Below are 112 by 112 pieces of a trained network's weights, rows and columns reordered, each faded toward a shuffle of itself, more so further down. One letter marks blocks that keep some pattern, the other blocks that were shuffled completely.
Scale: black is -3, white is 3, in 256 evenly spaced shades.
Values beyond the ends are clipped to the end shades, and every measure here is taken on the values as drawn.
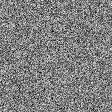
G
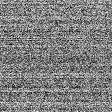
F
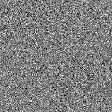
F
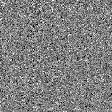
F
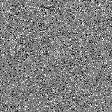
F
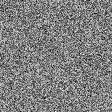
G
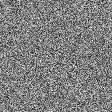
G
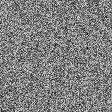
G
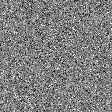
G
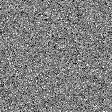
G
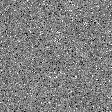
G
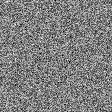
G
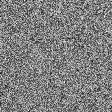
F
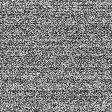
F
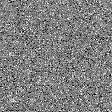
F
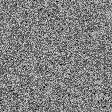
G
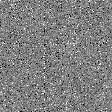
F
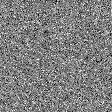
G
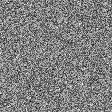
G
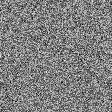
G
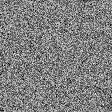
G
